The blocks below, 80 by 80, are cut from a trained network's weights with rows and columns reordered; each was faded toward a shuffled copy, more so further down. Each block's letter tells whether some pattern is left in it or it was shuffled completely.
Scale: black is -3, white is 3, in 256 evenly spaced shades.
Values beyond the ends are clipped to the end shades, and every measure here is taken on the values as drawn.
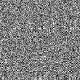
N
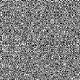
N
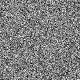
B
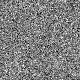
B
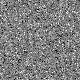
B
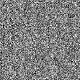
N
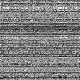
N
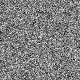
B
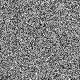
B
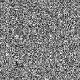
N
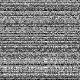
N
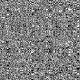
N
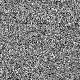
B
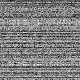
N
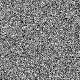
B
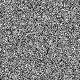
B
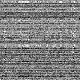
N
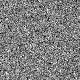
B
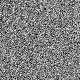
B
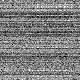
N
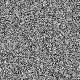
B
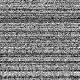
N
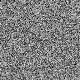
B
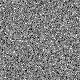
B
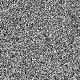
B
